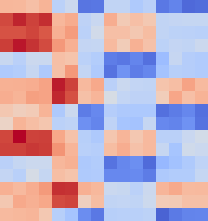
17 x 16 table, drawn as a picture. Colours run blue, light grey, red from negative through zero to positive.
Stripes running across repeat 4 times from top to bottom. The left part is higher, up to a seam about 40% of the way across. On average the colour sits 50% of the way up the scale. The top right is the ninth with the lowest average. The top right is the smoothest part.
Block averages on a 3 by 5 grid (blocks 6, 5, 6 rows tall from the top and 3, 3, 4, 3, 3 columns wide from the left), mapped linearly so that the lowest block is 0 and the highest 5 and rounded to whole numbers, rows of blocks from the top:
54110
55111
45101
